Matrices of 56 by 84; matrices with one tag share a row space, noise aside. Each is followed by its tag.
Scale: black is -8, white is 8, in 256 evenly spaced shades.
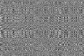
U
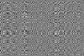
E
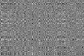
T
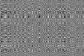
T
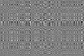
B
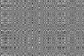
T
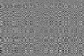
U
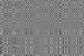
U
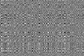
T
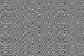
T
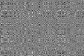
T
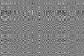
T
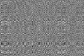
T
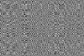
E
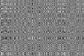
T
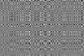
B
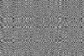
U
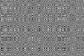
T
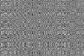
T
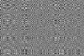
E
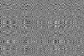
E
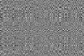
U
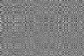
U
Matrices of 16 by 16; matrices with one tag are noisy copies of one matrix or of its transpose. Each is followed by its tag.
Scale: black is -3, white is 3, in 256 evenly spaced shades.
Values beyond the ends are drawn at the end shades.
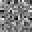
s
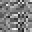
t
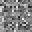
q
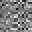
t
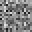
q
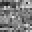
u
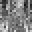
u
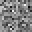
q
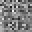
q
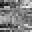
u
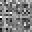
q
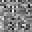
q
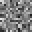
s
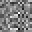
t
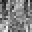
u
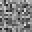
q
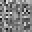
q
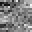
u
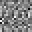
t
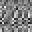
t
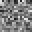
s
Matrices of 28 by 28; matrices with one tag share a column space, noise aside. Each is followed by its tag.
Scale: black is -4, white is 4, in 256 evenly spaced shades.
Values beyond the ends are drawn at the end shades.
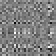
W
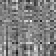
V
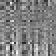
V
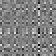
W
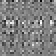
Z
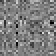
Z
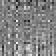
V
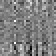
V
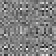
W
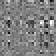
Z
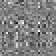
Z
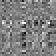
Z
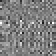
Z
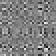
W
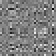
W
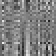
V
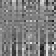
V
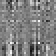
V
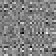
W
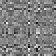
W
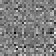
W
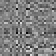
W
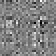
Z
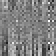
V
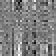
V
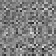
W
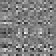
W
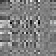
Z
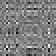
W
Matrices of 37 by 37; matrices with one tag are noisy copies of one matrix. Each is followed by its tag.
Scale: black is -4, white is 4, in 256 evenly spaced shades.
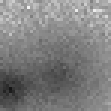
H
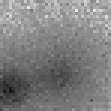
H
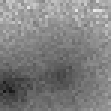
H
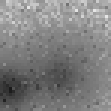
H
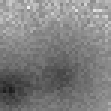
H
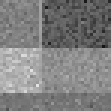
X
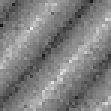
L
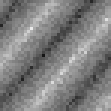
L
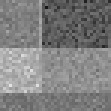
X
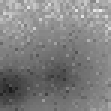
H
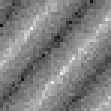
L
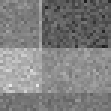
X
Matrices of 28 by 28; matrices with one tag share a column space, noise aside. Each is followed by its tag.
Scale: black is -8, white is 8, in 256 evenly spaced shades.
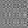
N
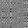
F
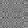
F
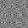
N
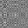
N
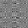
F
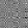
F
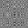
N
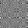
F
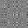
N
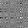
F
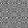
F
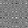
F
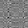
F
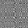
F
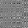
F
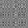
N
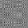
N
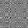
F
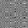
F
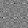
F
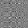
F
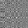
F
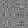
N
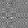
F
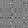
F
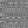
F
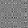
F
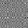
F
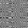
F
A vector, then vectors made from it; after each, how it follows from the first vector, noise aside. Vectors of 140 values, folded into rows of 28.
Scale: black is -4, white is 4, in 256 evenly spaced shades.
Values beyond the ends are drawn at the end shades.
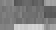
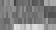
copied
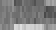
copied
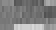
copied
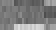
copied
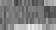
copied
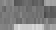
copied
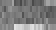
copied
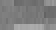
shrunk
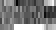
scaled up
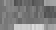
copied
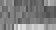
copied
